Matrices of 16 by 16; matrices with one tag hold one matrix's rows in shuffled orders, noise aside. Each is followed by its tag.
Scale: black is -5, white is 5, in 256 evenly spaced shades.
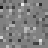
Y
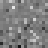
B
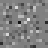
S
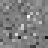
S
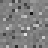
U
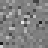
Y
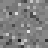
S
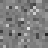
S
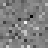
U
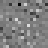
S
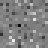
B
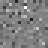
U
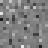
Y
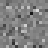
U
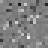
S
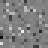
Y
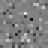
U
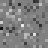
Y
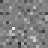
B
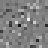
S
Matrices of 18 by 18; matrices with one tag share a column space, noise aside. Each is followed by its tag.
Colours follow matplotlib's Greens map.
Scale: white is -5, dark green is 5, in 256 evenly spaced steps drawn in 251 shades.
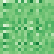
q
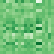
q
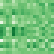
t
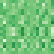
t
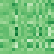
t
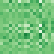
q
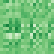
q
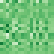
q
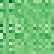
q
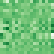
q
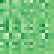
q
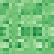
t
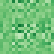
q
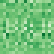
q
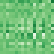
q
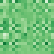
q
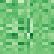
q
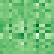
q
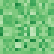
t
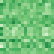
t
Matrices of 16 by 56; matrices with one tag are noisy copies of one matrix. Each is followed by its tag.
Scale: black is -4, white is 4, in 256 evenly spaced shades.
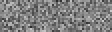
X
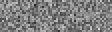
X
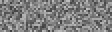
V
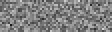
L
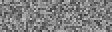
V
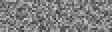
L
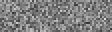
X
